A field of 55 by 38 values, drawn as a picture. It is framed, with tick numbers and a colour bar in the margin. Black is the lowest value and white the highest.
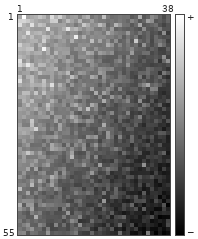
The bottom right is the ninth with the lowest average. Values rise toward the top left. The ninth with the highest average is the top left. No regular stripes run through it. Neither half mirrors the other.
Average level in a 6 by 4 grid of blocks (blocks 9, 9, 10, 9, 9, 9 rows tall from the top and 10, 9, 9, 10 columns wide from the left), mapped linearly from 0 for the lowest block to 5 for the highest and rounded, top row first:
5432 | 5432 | 4321 | 4321 | 3210 | 3210
